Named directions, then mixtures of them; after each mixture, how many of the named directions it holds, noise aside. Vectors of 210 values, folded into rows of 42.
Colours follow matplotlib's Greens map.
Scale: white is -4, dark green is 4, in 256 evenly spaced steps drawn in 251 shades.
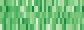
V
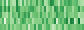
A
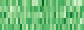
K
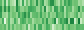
one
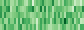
three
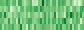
one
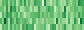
three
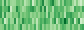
three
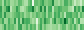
three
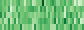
two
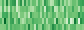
one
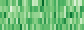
one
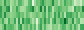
three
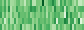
two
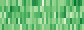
one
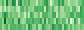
two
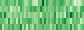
one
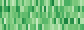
two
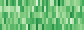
three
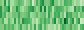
three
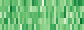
two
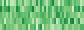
two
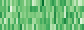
two
